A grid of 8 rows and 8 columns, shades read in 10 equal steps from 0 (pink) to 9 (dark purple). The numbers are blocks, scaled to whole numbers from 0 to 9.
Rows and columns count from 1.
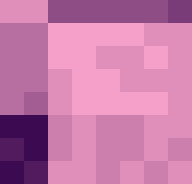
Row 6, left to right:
9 9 2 1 2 2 1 1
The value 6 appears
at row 1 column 8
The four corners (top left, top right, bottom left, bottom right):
1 6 9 1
